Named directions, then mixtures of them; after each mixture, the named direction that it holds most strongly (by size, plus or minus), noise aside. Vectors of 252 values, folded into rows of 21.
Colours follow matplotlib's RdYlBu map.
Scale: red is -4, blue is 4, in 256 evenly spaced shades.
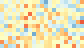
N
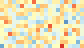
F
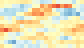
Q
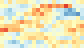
Q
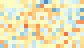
N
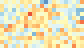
N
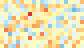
N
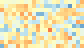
N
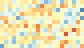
F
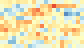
Q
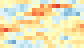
Q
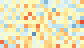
N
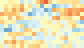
Q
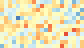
F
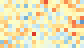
N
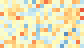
F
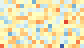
F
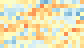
Q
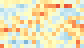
Q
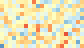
F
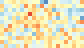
N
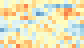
Q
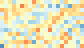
F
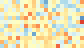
N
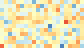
F
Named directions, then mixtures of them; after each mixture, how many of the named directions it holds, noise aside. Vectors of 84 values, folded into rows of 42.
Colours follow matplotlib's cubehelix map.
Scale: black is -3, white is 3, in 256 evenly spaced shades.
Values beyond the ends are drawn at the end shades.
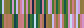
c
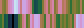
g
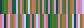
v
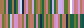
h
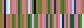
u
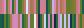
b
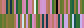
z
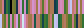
three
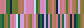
three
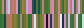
three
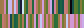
one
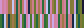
one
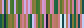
three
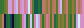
two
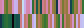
three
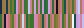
three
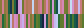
two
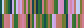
two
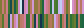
one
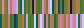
two
